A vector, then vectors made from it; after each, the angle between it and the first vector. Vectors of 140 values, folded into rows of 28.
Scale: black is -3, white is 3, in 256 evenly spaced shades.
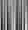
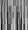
nearly parallel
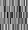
orthogonal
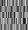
orthogonal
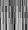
nearly opposite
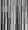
nearly parallel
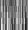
nearly opposite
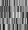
orthogonal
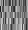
partly opposed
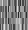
partly opposed
